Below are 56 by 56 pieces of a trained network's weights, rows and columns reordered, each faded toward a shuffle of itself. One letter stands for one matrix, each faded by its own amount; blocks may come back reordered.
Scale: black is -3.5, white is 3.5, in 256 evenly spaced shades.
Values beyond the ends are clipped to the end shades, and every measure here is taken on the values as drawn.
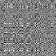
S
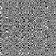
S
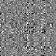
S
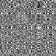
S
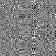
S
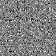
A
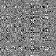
S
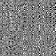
S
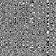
S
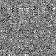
A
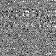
A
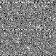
A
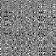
S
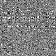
A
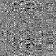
S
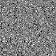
A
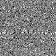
A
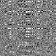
S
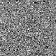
A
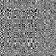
S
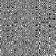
S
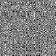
S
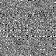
A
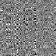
S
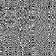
S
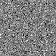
A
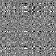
S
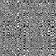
S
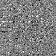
A
